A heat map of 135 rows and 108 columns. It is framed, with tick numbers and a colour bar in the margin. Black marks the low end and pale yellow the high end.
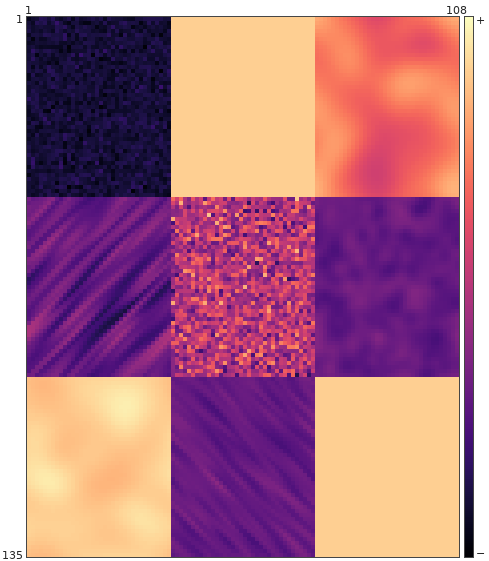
The table splits into 3 rows of 3 panels. Panel 1,1: very low, fine-grained, faint in contrast. Panel 1,2: very high, flat. Panel 1,3: high, smooth. Panel 2,1: low, slanting up to the right. Panel 2,2: middling, fine-grained, strong in contrast. Panel 2,3: low, blotchy, faint in contrast. Panel 3,1: very high, smooth, faint in contrast. Panel 3,2: low, slanting down to the right, faint in contrast. Panel 3,3: very high, flat.
